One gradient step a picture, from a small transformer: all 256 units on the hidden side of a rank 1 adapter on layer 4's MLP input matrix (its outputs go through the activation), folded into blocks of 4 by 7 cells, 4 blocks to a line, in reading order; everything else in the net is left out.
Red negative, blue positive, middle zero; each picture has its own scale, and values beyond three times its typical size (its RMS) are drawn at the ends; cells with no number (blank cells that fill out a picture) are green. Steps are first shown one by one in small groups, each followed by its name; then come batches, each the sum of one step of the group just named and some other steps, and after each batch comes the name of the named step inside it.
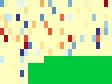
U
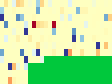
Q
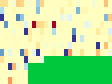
Q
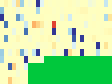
Q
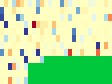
Q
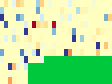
Q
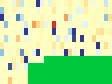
Q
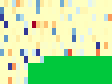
Q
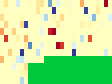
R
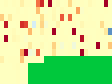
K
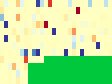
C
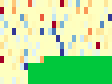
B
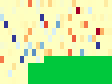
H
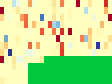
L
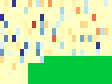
H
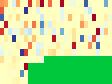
B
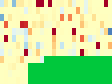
K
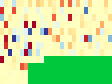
L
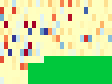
L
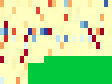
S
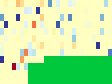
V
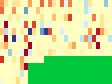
S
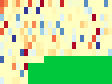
V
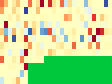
S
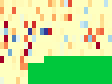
S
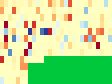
S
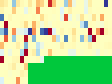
S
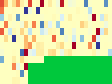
V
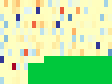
V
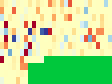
S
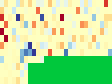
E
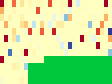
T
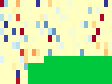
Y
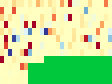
T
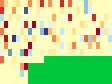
T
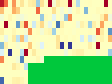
T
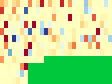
Y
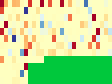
T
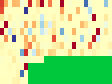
E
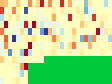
Y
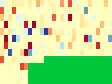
E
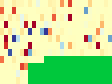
Y
